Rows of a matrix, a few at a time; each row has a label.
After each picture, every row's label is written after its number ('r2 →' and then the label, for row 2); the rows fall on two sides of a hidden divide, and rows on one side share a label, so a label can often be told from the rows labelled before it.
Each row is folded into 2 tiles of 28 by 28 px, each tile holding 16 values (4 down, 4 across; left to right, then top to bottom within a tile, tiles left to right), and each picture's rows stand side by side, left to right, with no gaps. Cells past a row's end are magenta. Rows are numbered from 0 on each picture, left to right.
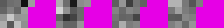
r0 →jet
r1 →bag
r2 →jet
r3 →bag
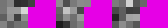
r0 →jet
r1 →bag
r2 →bag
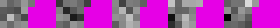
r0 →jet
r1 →jet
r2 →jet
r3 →bag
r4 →bag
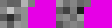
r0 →bag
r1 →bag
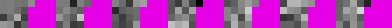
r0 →bag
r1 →bag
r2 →bag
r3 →jet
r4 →jet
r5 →bag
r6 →jet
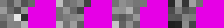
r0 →jet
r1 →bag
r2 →bag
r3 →bag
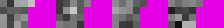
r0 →bag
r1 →bag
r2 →bag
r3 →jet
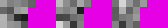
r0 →jet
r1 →bag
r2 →bag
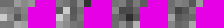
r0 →jet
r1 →jet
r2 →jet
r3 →jet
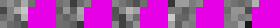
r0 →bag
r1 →bag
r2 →bag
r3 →jet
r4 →bag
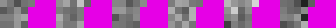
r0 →bag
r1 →jet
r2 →bag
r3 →jet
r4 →bag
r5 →jet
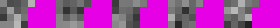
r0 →bag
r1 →jet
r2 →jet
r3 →jet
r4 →bag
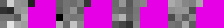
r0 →jet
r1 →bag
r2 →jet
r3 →bag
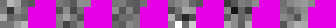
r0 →jet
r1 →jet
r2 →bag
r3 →jet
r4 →jet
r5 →jet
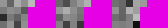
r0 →bag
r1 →bag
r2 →bag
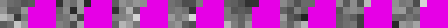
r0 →jet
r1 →jet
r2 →bag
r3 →bag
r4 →jet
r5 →jet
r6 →bag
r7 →bag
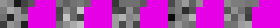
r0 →bag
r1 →jet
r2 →jet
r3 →bag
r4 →jet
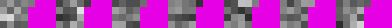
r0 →jet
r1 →jet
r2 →bag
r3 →jet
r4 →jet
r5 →bag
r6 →jet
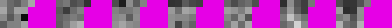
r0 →jet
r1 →jet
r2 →jet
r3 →jet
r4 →jet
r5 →jet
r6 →jet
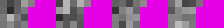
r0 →jet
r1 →bag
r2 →bag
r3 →jet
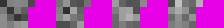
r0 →jet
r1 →jet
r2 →bag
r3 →bag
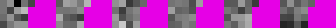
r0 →jet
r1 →jet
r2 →jet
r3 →bag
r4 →jet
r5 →bag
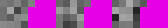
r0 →bag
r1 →bag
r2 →bag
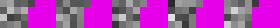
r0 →jet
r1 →jet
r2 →jet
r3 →jet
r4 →bag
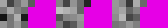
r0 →bag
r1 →bag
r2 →jet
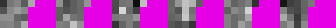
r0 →jet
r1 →jet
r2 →bag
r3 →bag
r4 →jet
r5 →jet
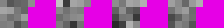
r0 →bag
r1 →bag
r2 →bag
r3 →bag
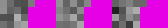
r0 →bag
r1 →jet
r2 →jet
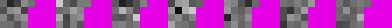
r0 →bag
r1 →bag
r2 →bag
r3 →jet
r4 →bag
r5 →jet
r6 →bag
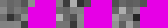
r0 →bag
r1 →jet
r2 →jet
